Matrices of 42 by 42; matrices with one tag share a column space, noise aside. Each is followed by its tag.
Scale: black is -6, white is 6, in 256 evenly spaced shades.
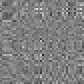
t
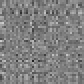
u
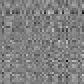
u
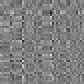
u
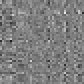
u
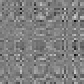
t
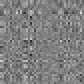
u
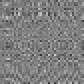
t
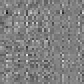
u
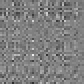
t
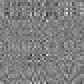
t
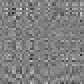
t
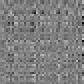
u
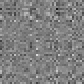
t
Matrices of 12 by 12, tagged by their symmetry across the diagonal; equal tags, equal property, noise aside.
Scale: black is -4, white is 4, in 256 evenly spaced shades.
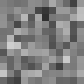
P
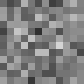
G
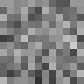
G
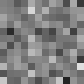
P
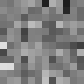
P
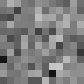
G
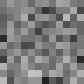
G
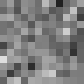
P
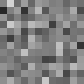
P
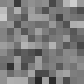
G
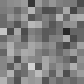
P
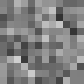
P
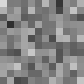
G
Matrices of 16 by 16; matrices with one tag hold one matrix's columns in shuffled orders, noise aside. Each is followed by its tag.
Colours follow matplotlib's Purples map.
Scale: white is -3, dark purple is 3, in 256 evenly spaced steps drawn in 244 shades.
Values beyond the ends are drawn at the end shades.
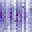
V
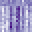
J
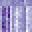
J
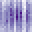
V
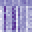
J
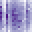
V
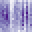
V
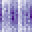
V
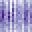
V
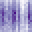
V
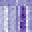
J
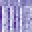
J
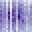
V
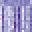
J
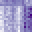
J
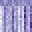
J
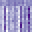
J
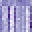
J
